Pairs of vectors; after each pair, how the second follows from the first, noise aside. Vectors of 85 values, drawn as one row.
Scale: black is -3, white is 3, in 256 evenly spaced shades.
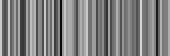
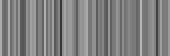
shrunk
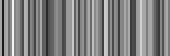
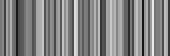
wrapped around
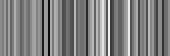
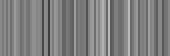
shrunk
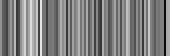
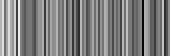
wrapped around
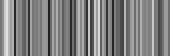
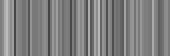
shrunk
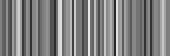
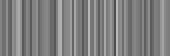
shrunk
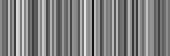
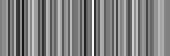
negated
